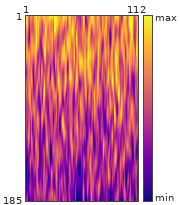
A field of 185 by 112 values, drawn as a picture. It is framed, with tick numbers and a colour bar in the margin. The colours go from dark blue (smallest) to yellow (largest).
Values rise toward the top. Streaks run downward. The histogram is bell-shaped. On average the colour sits 50% of the way up the scale.
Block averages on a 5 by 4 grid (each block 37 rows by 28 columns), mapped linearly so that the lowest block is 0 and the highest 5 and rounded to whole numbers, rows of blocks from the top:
5 5 5 5 | 3 4 4 4 | 3 3 2 3 | 1 2 1 2 | 1 0 1 0
